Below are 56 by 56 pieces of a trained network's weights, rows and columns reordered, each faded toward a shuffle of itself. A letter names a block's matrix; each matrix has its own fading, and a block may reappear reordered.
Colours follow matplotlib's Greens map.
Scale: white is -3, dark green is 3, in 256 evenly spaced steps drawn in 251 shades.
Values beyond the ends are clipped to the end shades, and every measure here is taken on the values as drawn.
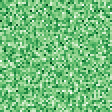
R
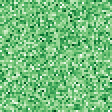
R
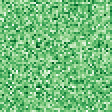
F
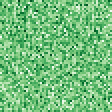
R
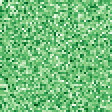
R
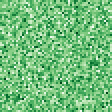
R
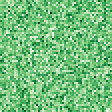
R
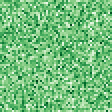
R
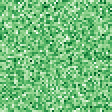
R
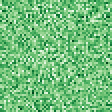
F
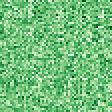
F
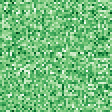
F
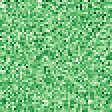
F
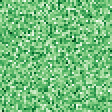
F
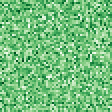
F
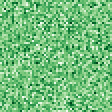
F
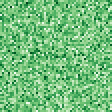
R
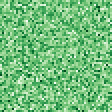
F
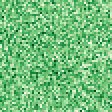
R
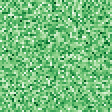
R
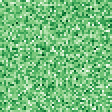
F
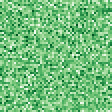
F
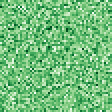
F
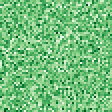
R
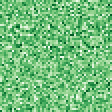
F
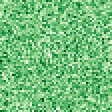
F
